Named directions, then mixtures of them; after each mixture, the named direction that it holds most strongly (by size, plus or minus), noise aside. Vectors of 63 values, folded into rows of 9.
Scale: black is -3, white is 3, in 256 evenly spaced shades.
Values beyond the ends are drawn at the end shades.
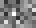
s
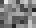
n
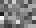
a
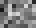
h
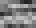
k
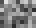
n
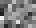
a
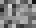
h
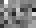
s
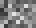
h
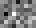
s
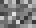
a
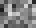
h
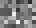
s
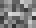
n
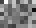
n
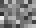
a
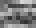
k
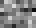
n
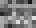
k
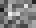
h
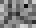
h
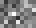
s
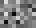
s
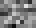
k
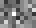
s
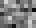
n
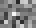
s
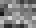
k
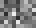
s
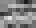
k
